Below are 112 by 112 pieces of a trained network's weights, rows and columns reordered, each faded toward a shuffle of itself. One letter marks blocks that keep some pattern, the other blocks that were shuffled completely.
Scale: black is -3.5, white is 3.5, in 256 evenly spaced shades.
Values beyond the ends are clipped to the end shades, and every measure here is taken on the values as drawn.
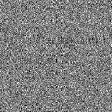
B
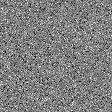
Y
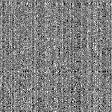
B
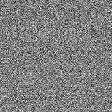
B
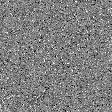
Y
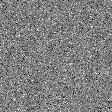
Y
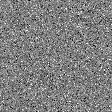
Y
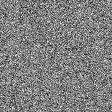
Y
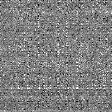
B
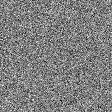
Y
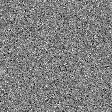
Y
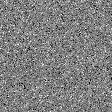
Y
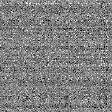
B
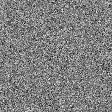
Y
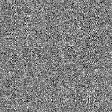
B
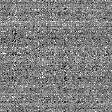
B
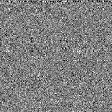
B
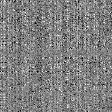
B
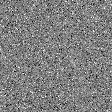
Y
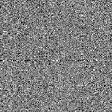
B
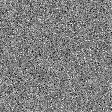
Y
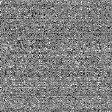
B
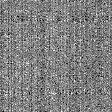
B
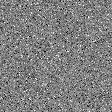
Y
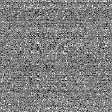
B
